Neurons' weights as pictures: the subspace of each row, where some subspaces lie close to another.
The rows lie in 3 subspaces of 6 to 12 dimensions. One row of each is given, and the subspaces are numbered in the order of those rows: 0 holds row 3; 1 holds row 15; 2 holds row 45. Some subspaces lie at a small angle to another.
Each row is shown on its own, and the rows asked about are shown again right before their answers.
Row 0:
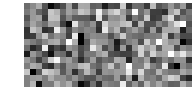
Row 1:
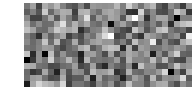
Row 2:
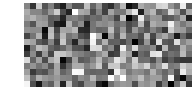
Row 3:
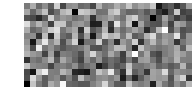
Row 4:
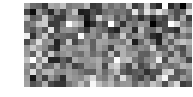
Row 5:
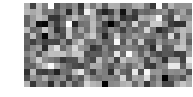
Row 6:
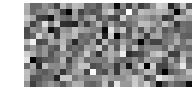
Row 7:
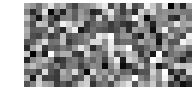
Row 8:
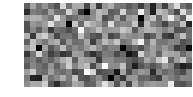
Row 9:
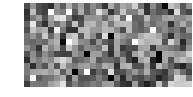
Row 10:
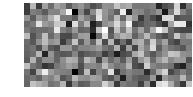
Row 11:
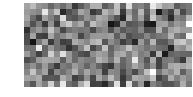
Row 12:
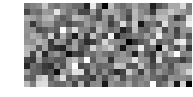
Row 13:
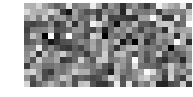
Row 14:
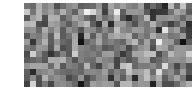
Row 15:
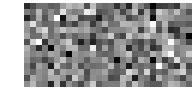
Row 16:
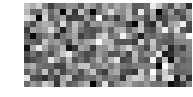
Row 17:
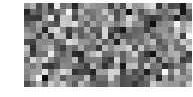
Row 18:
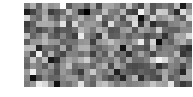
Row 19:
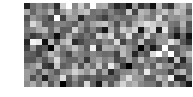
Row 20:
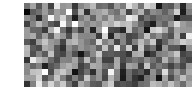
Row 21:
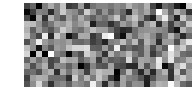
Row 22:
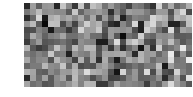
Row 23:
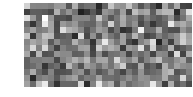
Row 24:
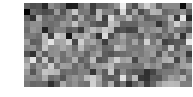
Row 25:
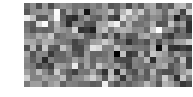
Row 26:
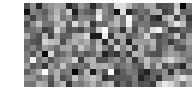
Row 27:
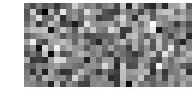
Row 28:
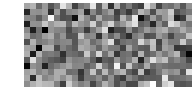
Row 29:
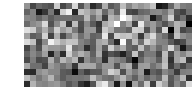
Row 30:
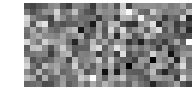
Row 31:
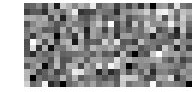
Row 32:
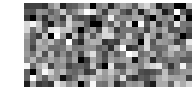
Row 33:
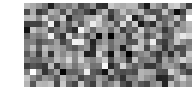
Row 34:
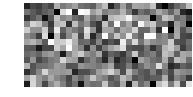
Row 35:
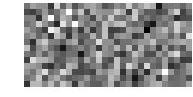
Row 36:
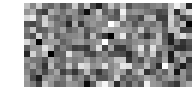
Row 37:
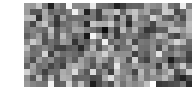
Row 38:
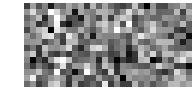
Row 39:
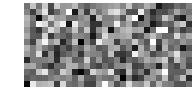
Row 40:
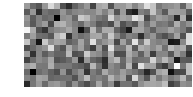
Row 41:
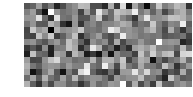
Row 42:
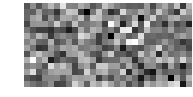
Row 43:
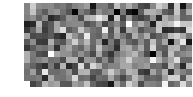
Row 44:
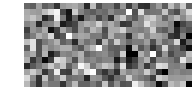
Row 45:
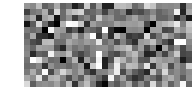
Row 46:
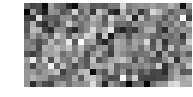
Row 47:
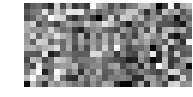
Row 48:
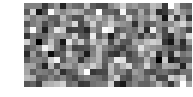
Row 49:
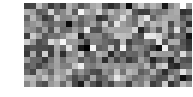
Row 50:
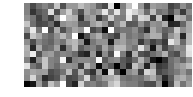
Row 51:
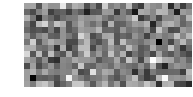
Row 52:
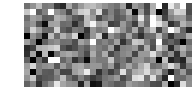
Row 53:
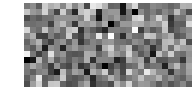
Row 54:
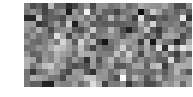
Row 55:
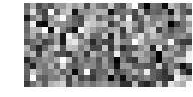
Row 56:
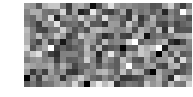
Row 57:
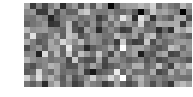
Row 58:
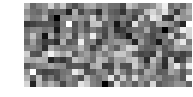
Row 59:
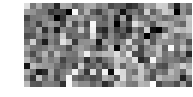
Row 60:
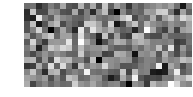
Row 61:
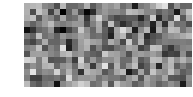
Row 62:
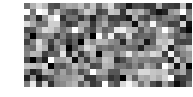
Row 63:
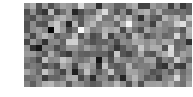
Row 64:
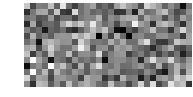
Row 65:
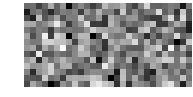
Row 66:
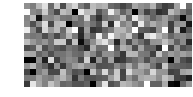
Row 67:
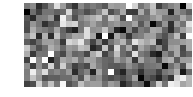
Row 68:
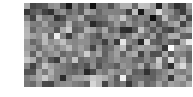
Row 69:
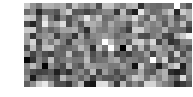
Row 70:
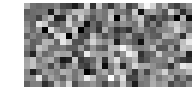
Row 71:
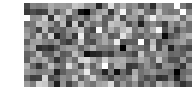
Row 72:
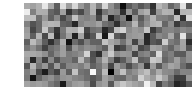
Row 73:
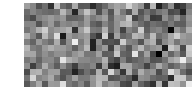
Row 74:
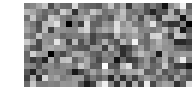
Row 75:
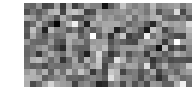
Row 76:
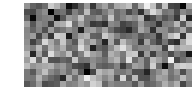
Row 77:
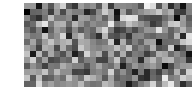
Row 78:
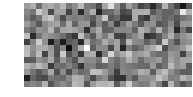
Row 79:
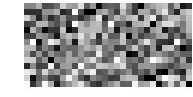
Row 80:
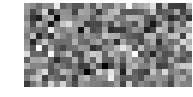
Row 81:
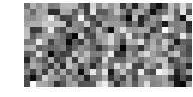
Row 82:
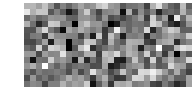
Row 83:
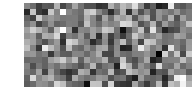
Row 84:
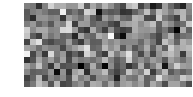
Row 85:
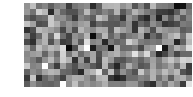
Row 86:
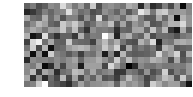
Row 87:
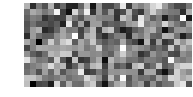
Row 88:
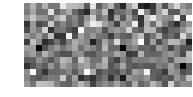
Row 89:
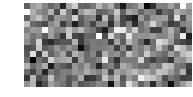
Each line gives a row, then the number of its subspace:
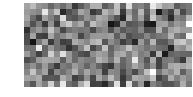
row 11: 1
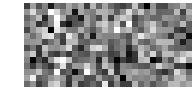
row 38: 2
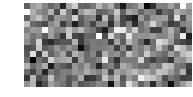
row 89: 2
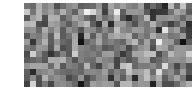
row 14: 2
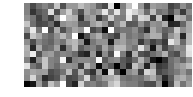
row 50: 2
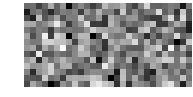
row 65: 0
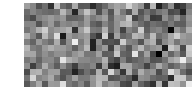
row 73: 1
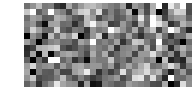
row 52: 1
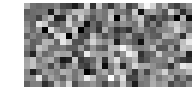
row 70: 2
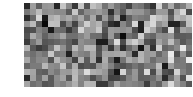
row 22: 1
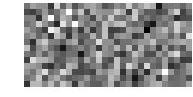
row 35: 2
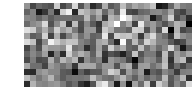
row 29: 1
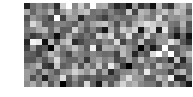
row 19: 1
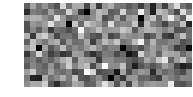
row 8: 0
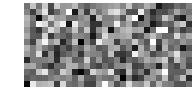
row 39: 0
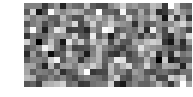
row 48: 1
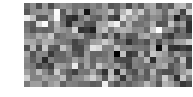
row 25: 2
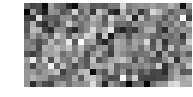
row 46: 0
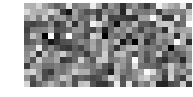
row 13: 1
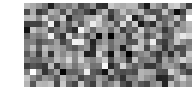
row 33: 1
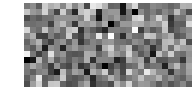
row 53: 1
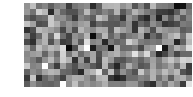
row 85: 1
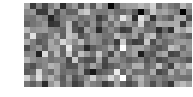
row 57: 1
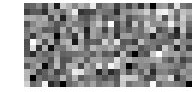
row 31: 1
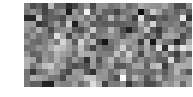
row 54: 0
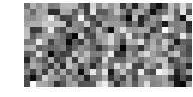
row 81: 2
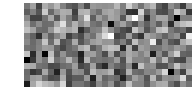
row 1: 1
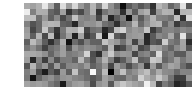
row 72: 0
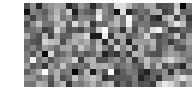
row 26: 2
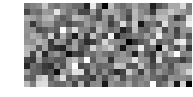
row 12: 1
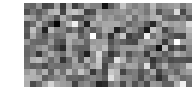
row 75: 0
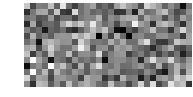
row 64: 2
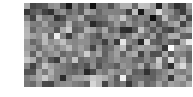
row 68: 1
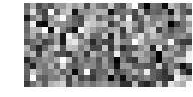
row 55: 0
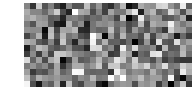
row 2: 0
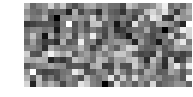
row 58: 0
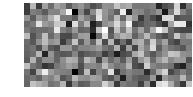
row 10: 2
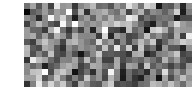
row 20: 2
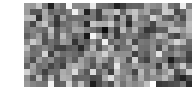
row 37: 2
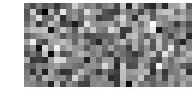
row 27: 1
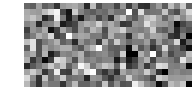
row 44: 2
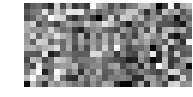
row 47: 2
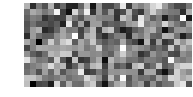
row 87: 2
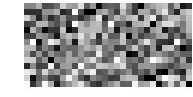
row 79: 2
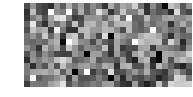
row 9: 0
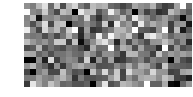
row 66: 1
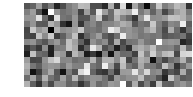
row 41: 2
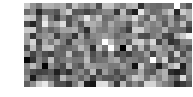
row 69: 1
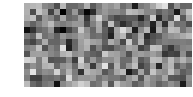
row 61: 1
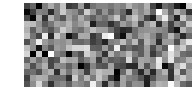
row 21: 1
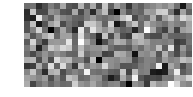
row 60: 2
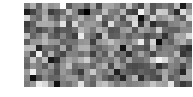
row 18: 0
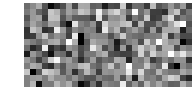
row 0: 2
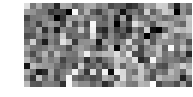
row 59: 2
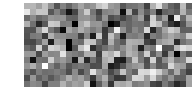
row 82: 1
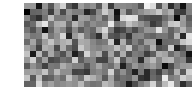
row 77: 2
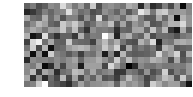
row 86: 1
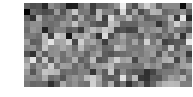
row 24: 0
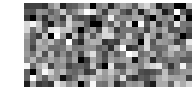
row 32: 1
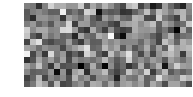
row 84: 1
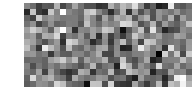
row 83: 1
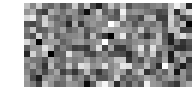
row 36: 1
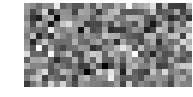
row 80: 0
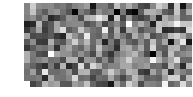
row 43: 2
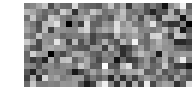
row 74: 1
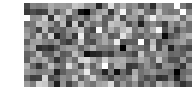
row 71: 2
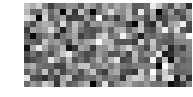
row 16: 1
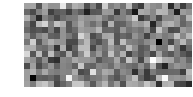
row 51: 2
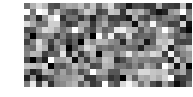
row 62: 1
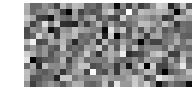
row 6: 2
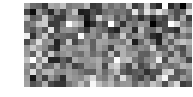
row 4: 1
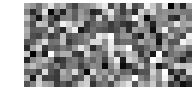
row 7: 1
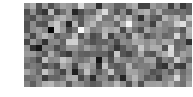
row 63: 2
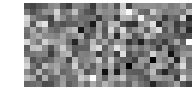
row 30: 2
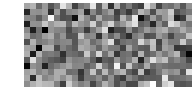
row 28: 2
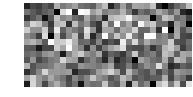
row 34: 1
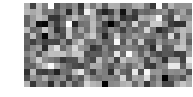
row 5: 2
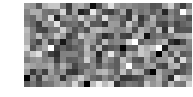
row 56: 1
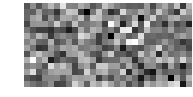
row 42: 1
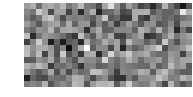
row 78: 1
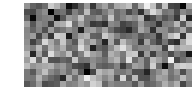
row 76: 0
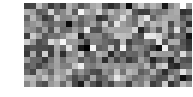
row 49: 1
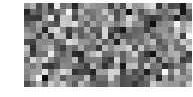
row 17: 2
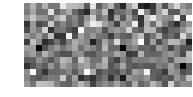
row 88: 0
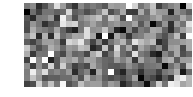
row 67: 0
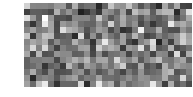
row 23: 1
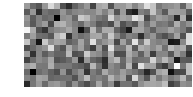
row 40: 1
